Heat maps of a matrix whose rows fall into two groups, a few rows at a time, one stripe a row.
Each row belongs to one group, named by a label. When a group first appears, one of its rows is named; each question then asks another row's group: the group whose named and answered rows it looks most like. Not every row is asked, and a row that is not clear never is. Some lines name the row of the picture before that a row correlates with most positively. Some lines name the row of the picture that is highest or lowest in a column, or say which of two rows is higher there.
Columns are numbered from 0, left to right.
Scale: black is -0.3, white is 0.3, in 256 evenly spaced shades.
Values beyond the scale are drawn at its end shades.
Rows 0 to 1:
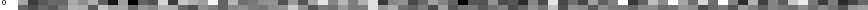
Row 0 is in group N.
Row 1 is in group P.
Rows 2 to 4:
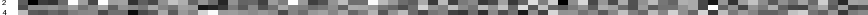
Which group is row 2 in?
P
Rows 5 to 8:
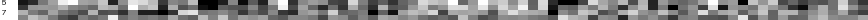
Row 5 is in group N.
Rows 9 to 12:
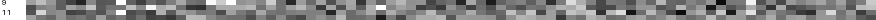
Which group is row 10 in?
P
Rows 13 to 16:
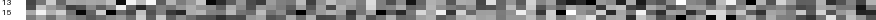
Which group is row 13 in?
N
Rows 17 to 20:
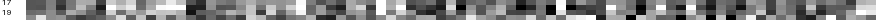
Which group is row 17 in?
P
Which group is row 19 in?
P
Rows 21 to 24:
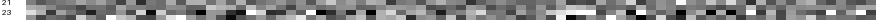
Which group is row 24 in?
P
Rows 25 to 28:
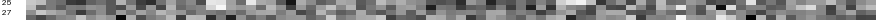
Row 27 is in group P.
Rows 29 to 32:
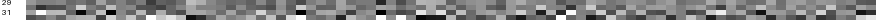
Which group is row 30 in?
P
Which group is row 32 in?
P
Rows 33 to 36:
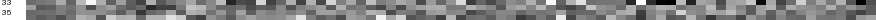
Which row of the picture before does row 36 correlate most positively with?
32
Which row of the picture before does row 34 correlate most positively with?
29
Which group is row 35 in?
N
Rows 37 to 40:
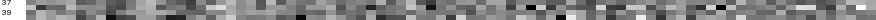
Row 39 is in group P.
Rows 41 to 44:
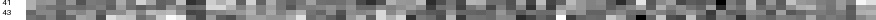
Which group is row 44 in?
P
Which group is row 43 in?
P
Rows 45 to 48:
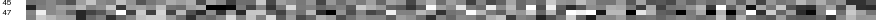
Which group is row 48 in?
P
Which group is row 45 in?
P
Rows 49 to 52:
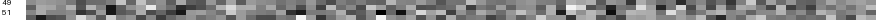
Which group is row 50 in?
P
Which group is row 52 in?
P
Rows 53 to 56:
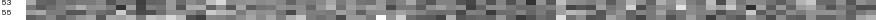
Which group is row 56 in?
P
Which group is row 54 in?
N
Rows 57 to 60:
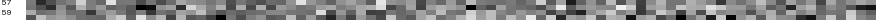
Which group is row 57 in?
P
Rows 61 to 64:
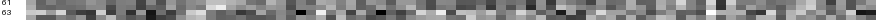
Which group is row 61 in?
N
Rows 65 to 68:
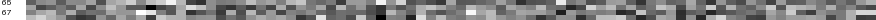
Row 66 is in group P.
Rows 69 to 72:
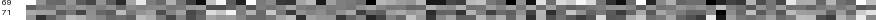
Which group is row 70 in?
N
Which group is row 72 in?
N
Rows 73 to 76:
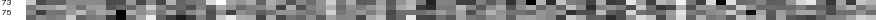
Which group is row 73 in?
N
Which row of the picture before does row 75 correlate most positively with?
70
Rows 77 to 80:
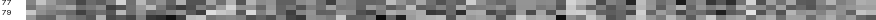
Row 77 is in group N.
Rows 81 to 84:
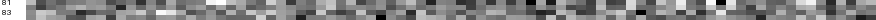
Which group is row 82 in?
N
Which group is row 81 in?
N
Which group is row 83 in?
P
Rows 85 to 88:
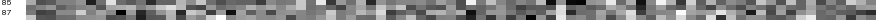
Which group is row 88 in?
N
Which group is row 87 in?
N
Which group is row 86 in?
P
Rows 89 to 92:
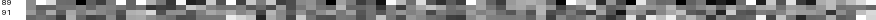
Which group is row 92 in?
P
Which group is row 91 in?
N
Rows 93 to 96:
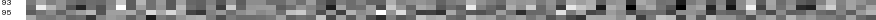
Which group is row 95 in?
P
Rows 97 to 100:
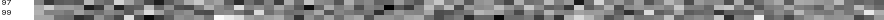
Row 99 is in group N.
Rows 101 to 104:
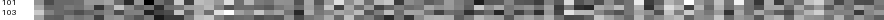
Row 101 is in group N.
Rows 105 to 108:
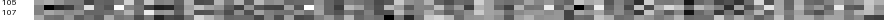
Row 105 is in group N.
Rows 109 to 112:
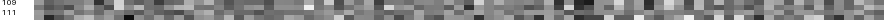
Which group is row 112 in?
N
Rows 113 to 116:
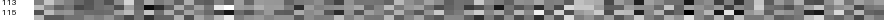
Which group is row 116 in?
N
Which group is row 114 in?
N
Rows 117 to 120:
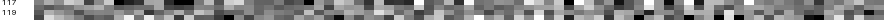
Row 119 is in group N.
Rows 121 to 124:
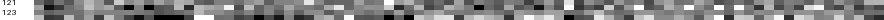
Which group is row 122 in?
N
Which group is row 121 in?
P
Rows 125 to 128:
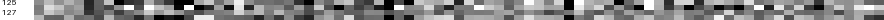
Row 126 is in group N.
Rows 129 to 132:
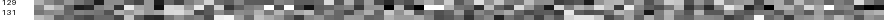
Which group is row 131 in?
P
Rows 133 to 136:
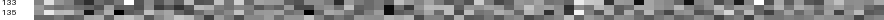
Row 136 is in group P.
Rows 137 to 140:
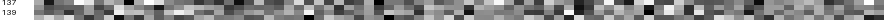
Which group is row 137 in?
N
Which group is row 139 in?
P
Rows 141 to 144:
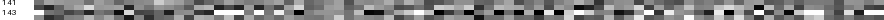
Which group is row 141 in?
P
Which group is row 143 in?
N
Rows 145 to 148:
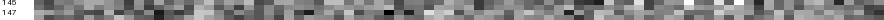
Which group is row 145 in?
N
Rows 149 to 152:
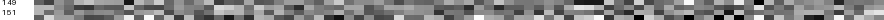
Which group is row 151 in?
N
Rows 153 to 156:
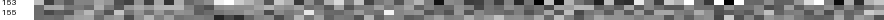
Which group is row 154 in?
P
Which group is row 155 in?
P
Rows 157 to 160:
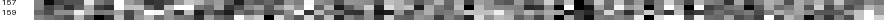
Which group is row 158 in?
P
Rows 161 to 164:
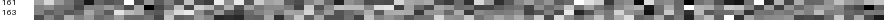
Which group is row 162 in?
N
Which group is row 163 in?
P
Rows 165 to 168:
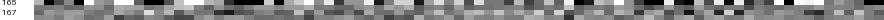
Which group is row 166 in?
P
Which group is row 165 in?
P
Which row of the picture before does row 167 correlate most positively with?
164
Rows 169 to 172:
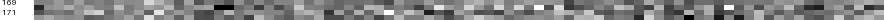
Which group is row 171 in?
P
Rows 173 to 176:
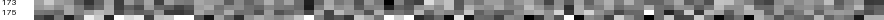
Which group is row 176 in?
P
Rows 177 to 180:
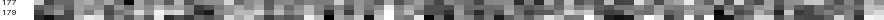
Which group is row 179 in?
P
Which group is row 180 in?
P
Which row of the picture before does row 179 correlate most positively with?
176
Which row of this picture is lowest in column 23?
180
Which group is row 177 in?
N
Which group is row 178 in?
P
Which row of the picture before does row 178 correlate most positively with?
176
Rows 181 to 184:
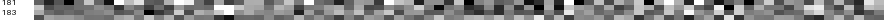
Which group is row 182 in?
N
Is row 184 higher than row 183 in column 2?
Yes
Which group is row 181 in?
P
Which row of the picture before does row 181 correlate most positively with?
178
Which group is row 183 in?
N
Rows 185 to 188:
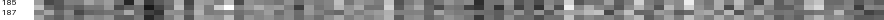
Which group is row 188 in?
N
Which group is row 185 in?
N
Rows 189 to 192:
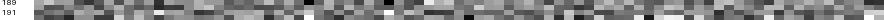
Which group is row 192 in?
P
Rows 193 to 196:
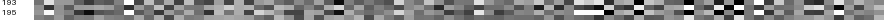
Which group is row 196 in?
N
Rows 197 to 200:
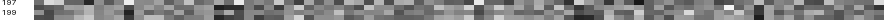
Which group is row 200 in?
N
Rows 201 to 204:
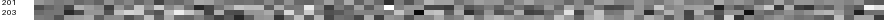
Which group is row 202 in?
P
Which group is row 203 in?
P
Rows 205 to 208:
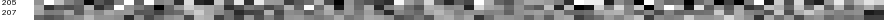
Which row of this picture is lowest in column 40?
205
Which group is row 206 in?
P
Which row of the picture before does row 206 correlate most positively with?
203
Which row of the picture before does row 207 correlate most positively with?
201
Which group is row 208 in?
N
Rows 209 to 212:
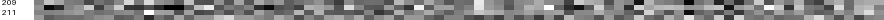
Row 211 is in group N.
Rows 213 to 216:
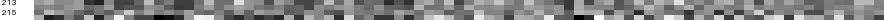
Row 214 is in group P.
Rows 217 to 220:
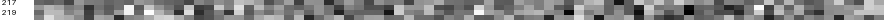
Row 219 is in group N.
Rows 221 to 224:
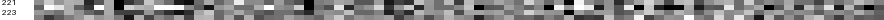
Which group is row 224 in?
N
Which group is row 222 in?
P
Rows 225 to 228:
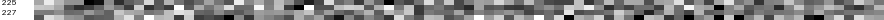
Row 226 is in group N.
